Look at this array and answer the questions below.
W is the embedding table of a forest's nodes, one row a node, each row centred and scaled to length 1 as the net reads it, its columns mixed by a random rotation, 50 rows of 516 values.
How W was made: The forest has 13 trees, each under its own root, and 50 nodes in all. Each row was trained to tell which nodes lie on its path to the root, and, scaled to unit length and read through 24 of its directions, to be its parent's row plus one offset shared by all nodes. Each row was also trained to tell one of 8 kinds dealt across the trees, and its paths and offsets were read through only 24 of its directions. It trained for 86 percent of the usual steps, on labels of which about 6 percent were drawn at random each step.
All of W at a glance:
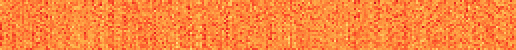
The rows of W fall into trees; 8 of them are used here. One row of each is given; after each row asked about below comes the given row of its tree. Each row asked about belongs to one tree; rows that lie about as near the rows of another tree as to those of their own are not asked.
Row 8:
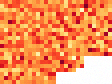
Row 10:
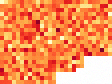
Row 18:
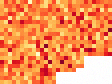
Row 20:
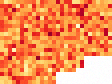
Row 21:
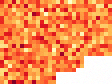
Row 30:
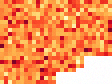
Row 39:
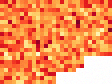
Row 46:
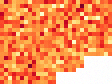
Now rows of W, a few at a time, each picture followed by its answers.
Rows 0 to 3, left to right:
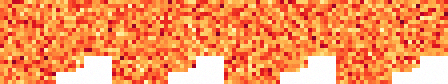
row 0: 30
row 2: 18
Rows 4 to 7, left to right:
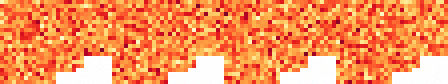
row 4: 10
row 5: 39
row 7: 8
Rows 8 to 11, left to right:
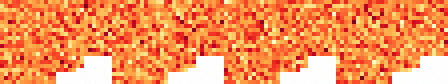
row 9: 18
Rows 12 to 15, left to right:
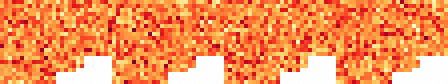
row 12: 30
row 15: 21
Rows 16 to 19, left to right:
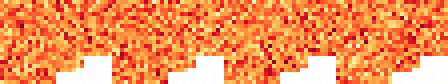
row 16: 18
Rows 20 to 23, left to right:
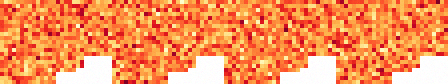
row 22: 10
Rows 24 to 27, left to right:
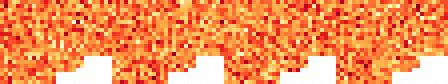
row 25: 39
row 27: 46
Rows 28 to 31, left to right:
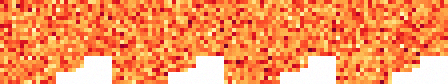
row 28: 21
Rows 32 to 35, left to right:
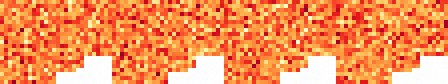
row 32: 8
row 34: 46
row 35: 39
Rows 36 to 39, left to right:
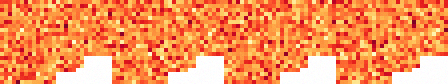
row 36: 21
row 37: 39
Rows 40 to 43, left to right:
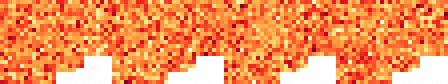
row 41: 20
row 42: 18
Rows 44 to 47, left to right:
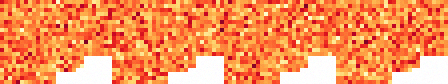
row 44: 21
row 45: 39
